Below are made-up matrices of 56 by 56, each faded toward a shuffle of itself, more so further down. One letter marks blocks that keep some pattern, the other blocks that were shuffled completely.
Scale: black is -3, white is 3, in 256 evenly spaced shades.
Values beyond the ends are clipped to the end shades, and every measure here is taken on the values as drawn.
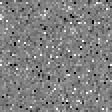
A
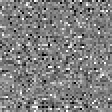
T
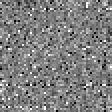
T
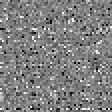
T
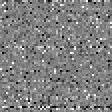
T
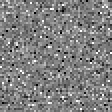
A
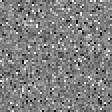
A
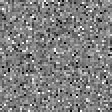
A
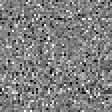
T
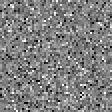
A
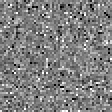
T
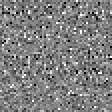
T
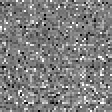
T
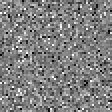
T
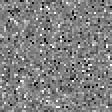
A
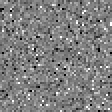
A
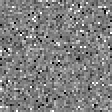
A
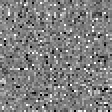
T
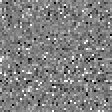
T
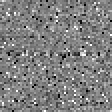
T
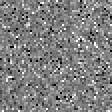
A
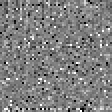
T
